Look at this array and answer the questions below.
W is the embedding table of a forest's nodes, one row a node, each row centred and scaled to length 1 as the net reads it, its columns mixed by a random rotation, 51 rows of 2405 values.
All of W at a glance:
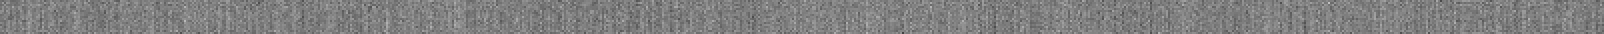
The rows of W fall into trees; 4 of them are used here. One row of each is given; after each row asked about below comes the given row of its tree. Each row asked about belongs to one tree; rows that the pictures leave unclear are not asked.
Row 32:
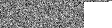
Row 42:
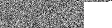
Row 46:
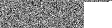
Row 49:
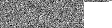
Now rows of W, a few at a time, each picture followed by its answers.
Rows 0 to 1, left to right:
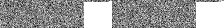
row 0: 42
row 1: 49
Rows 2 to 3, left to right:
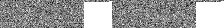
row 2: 49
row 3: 32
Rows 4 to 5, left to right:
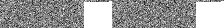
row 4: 46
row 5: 46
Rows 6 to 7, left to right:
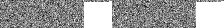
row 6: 49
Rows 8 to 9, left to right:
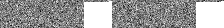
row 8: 49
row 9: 32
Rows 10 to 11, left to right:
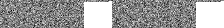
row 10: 46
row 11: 46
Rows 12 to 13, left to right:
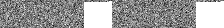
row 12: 32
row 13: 46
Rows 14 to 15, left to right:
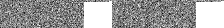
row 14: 49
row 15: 42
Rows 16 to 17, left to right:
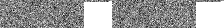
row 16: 46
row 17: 42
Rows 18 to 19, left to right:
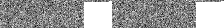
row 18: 42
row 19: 42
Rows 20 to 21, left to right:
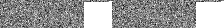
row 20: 32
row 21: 32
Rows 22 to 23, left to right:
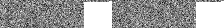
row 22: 42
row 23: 49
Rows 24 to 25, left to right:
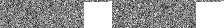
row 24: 42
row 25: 42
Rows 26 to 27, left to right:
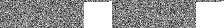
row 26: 49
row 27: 32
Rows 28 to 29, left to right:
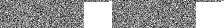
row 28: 49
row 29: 49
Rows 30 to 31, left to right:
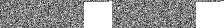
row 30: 32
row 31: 46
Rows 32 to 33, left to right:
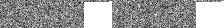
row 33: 42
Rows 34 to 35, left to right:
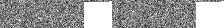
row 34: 32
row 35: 42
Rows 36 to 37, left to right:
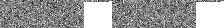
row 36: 46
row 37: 32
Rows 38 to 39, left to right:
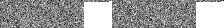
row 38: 49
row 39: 32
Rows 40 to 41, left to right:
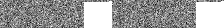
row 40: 42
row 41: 42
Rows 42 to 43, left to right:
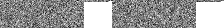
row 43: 32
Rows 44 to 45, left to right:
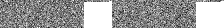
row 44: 49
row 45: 46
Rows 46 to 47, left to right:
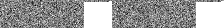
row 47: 42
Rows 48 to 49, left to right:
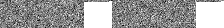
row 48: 32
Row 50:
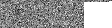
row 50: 32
